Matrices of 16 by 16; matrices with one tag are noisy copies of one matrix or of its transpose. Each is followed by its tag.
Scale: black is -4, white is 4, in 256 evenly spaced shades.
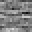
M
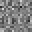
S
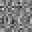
S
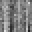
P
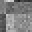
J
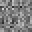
S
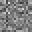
S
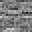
M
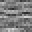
M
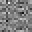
S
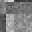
J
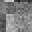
J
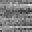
P
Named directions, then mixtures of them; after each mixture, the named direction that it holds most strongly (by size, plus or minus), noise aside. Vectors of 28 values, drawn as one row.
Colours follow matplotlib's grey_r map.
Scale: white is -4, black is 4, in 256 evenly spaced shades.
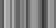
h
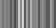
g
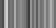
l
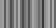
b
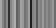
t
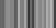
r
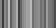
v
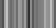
l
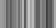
r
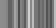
r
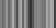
r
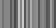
g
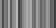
v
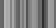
h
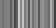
g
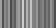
g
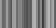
b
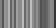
g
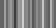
b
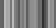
h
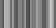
h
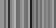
t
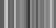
l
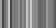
v
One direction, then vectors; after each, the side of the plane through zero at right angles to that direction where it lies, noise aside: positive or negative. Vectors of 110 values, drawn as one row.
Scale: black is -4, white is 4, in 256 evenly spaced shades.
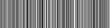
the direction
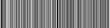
positive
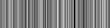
negative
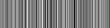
negative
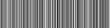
positive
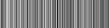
positive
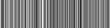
negative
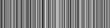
positive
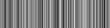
positive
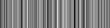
negative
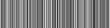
positive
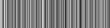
negative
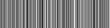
positive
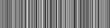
negative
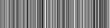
positive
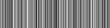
negative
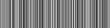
positive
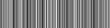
positive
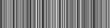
positive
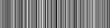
negative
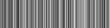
positive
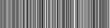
positive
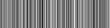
positive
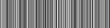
negative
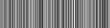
positive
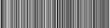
positive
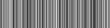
positive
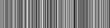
negative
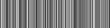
negative
